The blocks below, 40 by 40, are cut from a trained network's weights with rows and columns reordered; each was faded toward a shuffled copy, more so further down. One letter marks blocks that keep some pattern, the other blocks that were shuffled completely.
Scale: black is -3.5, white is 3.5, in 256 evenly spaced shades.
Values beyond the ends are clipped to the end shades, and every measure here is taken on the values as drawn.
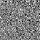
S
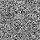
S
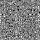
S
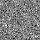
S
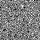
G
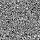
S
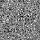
S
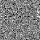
S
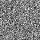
G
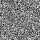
G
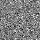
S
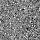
G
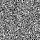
G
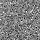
G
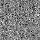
S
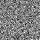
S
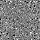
S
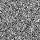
G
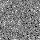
G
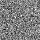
G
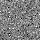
G
